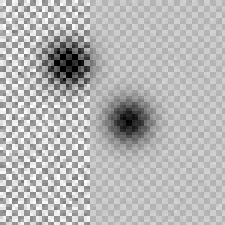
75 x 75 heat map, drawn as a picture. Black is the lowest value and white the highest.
Overall the values sit about 70% of the way up the scale. Two dips sink into the field. No single row or column stands out from its neighbours. The right part is calmer, past a seam about 40% of the way across. Neither half mirrors the other. There is no overall slope.
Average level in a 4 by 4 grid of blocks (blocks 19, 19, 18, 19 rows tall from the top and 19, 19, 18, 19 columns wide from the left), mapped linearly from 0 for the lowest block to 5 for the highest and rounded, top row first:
4 3 5 5
4 0 3 5
5 4 0 5
5 5 5 5
